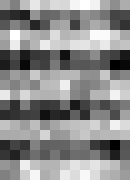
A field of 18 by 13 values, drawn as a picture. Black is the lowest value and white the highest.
Slope: none. Calmest part: bottom middle. Grain: streaks across. Stripes: horizontal, repeating 4 times.
